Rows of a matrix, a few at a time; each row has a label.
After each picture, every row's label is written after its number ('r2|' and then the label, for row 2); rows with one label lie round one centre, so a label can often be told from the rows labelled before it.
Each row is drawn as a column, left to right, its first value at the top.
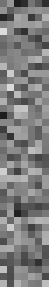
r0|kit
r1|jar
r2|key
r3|key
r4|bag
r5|bag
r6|key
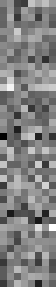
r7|jar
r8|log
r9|kit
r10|key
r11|log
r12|jar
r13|log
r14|jar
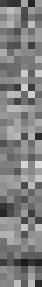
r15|key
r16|key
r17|key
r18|jar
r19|key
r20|jar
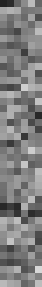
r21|key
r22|key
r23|key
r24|jar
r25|log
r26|kit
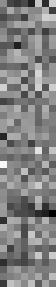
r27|jar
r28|key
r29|key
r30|bag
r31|key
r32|log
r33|key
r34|log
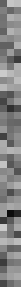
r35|jar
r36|log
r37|log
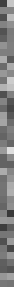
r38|bag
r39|log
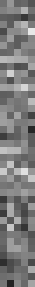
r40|bag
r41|jar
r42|bag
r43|bag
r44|kit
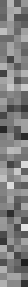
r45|kit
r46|log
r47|bag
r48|jar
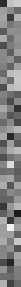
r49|key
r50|jar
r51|log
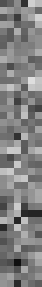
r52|bag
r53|bag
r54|jar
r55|key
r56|log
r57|log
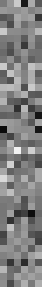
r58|kit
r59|jar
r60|log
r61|key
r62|log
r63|kit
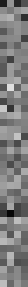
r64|key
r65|log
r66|key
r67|bag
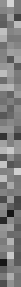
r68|jar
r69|log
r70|bag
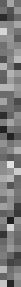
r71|kit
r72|jar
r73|bag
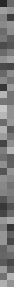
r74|key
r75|bag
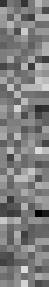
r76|key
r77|bag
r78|key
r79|kit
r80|bag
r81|log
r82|log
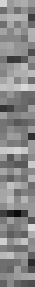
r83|log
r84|log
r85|log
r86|log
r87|jar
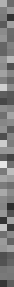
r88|jar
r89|bag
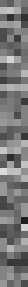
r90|bag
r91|bag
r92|bag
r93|jar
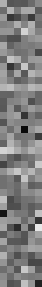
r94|log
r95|bag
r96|bag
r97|kit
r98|bag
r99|jar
